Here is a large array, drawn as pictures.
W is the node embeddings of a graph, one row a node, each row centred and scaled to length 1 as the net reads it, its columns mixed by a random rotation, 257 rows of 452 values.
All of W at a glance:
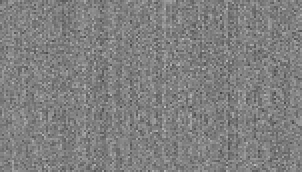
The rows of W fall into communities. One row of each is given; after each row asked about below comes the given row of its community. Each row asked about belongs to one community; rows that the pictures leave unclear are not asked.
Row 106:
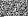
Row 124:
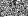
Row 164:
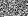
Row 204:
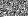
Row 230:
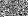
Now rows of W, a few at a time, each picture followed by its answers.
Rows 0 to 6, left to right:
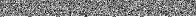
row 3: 106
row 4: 230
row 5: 164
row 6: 204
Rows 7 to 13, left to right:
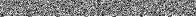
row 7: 106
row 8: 124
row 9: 230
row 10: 124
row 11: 230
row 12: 204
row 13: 204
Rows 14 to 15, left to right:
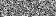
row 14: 164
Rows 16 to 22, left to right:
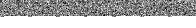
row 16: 230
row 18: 164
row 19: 204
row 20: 124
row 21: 106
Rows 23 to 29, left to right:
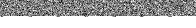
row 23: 204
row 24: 230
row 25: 204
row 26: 124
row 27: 124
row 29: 230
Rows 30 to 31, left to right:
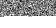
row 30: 164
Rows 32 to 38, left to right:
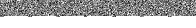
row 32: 124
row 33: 106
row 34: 230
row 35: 204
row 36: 106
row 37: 164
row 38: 204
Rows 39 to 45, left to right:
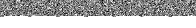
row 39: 124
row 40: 204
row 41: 164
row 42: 230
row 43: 124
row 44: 124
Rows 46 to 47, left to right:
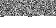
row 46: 106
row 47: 164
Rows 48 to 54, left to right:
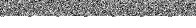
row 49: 204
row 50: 204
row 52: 164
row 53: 164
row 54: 124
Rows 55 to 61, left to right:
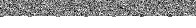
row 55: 204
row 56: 204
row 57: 230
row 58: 106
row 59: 164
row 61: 106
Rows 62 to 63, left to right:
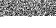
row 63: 124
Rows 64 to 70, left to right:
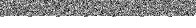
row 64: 124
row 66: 164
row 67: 164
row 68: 106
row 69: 124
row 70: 230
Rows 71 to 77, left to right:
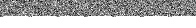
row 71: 204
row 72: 230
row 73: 124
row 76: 164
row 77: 164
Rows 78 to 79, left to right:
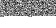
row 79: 124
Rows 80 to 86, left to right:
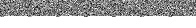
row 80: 124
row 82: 164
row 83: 204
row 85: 164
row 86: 106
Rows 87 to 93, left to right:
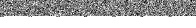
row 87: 164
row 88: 230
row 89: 230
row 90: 204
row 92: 204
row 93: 106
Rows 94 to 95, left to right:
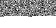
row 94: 164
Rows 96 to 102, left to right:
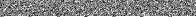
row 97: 106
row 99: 106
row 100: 106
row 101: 204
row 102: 230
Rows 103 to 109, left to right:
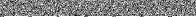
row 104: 230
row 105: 204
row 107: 106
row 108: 106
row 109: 230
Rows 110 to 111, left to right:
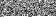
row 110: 164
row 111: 124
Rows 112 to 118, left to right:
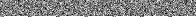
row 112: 230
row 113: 204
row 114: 164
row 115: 106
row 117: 204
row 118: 230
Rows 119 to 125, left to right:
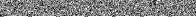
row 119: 124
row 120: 106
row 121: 230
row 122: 106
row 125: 106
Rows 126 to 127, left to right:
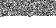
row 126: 164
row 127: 204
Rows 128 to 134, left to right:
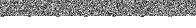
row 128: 106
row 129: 204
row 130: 230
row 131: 164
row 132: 106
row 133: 106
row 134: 164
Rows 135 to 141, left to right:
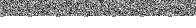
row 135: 204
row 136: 230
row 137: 124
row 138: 230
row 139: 204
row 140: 124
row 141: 230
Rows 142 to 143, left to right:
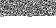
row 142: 230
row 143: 230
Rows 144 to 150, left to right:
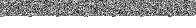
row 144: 164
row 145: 230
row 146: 164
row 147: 230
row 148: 204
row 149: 204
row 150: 230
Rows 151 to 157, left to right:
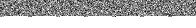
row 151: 164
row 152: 230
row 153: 124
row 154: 204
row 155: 230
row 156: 164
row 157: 106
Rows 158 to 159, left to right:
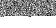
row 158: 106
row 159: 204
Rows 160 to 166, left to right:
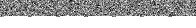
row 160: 106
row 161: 204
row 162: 124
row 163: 106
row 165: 124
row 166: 106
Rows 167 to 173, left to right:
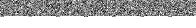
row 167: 106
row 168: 106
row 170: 230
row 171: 164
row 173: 230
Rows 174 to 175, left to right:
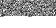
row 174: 164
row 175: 106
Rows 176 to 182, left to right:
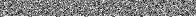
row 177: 124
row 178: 164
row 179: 124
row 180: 204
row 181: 204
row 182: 124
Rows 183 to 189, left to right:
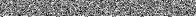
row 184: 204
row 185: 230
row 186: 230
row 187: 164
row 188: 106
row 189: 230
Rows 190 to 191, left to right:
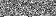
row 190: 106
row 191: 164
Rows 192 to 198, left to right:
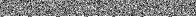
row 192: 204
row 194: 230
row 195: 124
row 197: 204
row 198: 106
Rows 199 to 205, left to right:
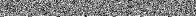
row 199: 230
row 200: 164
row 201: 230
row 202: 204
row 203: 230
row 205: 164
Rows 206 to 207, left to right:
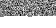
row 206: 230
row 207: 124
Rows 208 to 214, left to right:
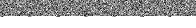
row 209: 106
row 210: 106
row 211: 124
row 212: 106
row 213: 230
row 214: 204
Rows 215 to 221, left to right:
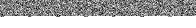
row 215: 106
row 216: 106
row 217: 106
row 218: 164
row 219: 204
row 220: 230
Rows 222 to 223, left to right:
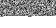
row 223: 204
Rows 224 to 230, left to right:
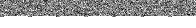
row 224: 230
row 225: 230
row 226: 164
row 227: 124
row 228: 106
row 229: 106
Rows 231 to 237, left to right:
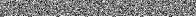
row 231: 124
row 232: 230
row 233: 204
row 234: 124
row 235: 230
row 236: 164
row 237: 106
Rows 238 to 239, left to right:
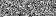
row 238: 204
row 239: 106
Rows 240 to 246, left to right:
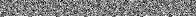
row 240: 106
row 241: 124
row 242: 164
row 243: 124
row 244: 164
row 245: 204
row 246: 106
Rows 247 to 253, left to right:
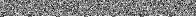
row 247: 106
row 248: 106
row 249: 164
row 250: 124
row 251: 204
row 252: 124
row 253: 106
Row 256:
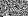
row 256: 204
